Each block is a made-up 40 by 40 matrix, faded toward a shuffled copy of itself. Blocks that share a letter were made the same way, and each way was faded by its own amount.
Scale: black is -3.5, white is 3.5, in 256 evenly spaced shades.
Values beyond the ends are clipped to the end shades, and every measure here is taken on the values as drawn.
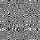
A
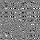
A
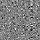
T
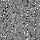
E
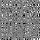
A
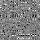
T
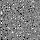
E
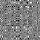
A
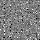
E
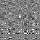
A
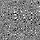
T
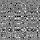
A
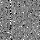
E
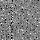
E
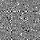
T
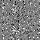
E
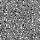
E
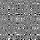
A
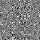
T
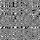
A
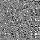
T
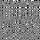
A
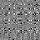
A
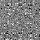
T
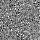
E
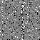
E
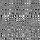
A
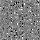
E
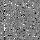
E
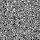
E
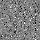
E
